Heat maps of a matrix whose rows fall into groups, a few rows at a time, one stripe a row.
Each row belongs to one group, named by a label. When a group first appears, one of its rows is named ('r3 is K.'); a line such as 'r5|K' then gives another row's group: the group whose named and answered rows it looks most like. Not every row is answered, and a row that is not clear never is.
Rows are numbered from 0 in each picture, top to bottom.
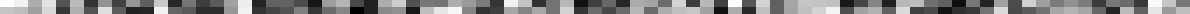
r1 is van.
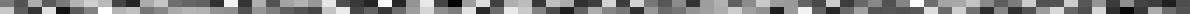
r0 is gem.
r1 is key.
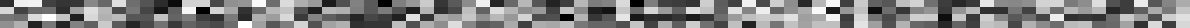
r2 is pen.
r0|pen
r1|key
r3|van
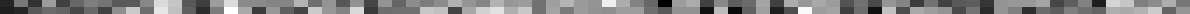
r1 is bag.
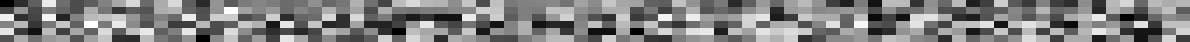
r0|bag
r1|bag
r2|key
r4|key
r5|gem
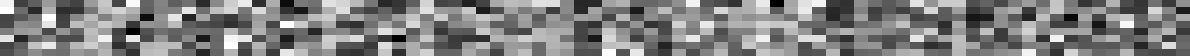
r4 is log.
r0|key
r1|key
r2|bag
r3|gem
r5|key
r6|gem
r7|gem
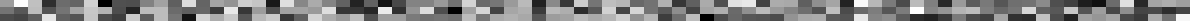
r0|pen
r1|gem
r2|bag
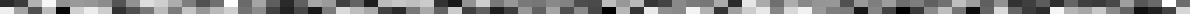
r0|gem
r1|key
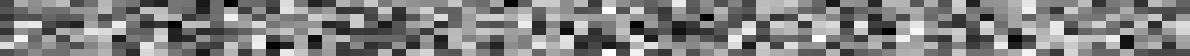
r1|gem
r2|bag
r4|pen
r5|van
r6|van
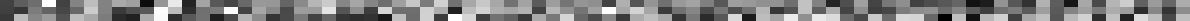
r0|bag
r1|bag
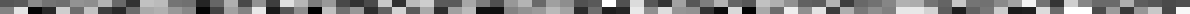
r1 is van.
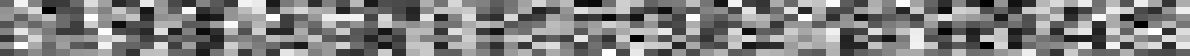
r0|van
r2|key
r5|pen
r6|van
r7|gem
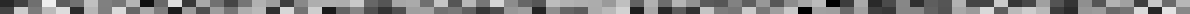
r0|bag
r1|pen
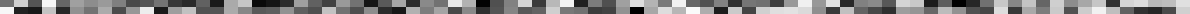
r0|van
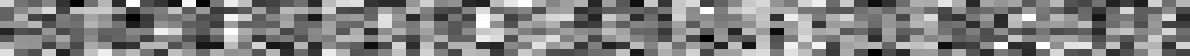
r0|key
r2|log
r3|log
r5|log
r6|van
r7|key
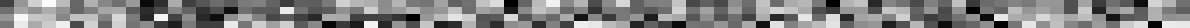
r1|log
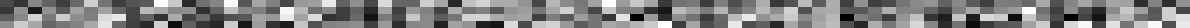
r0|bag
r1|gem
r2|pen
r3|van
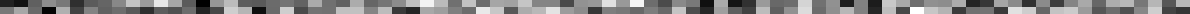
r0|bag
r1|log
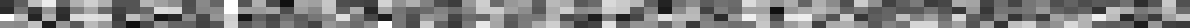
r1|bag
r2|key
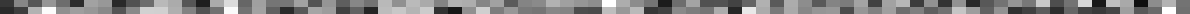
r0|bag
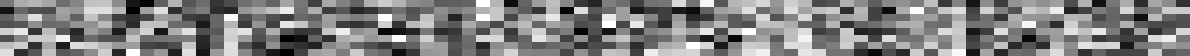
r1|pen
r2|log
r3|gem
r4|key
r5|log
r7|key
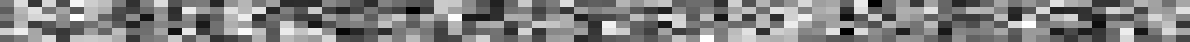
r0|van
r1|pen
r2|van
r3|log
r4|pen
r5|gem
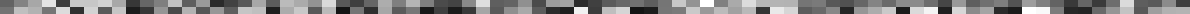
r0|gem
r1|pen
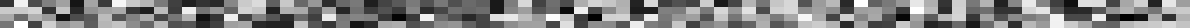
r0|pen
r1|pen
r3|van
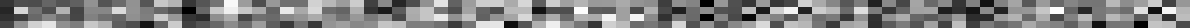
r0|bag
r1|pen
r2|bag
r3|log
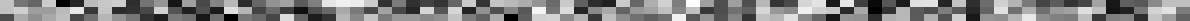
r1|van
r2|log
